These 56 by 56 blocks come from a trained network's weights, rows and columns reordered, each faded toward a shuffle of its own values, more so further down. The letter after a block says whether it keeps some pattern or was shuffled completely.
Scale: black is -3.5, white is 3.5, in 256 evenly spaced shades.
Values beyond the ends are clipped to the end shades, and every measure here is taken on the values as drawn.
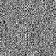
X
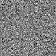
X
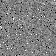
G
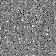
G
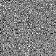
X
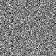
X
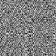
X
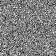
G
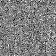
G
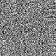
X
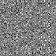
X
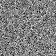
G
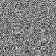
X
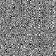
X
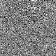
X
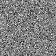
G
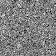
G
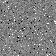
G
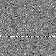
X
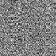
X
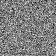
G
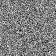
G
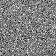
G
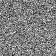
G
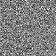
X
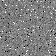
G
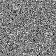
G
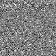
X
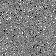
G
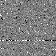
X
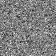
G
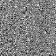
X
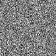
X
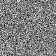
G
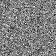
G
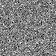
G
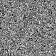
G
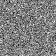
G
